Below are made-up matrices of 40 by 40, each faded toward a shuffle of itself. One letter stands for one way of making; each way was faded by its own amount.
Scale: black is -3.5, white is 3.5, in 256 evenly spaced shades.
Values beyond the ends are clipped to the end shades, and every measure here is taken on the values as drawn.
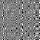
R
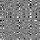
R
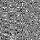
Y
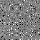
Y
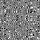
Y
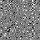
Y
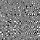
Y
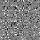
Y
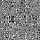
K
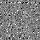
K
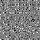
Y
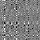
R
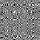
R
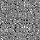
K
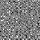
Y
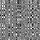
R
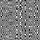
R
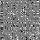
Y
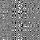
R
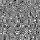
Y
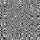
R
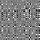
R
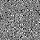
K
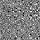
K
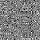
Y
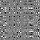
R
